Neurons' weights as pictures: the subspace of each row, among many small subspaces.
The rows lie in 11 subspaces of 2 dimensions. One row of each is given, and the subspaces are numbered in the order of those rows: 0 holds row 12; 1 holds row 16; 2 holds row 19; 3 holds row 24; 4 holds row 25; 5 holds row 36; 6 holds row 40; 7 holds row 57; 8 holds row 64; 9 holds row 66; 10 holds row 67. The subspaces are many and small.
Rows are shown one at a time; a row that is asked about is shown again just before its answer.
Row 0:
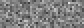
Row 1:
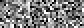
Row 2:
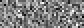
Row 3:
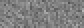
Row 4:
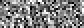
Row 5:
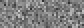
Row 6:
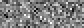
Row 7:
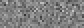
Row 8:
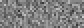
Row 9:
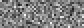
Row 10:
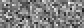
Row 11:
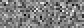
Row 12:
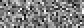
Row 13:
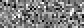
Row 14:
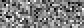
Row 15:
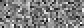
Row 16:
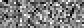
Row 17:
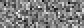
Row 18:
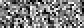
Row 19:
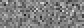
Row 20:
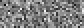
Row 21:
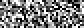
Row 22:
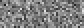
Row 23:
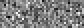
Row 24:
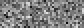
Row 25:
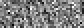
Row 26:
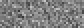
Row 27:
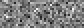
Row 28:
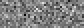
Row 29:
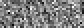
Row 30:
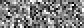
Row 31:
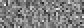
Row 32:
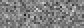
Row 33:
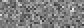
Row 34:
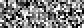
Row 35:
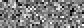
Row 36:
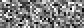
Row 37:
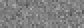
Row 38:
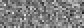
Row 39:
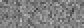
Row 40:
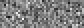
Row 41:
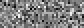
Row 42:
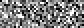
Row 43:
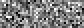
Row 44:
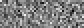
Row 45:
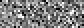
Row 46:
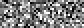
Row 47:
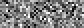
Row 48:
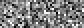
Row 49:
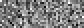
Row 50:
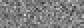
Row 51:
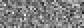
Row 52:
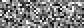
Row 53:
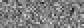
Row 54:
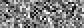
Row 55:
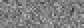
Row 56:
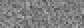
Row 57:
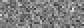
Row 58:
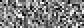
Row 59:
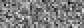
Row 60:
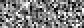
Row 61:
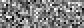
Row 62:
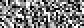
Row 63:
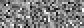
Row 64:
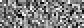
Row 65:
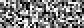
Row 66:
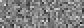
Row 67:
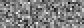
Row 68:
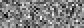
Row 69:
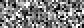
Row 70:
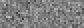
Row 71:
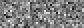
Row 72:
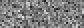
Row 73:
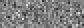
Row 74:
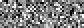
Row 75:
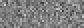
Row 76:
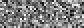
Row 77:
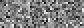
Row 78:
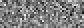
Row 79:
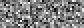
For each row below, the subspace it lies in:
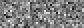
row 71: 1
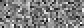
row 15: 9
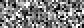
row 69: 7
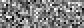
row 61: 6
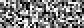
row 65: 10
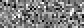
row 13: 10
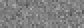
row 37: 7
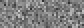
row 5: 5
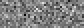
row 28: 9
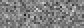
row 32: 9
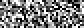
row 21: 0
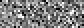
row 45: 3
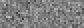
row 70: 6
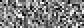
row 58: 8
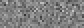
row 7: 2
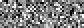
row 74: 5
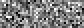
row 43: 6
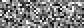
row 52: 6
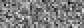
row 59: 5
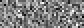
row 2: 8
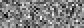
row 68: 3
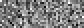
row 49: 1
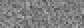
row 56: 3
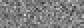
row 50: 9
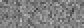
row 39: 1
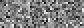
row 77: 9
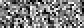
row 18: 4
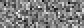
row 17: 10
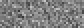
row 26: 3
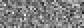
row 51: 4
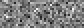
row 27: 1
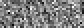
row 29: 4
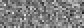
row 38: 4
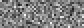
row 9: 6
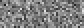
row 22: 0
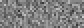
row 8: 8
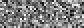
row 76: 4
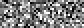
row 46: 1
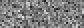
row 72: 3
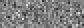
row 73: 6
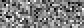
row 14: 6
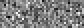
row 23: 6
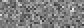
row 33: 7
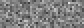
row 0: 10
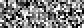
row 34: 7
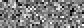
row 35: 7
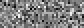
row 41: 10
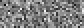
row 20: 0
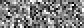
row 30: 4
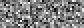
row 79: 10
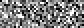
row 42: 3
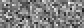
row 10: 5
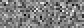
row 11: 2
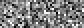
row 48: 1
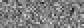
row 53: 5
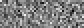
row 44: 8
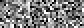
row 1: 9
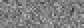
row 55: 5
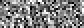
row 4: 4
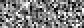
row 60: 7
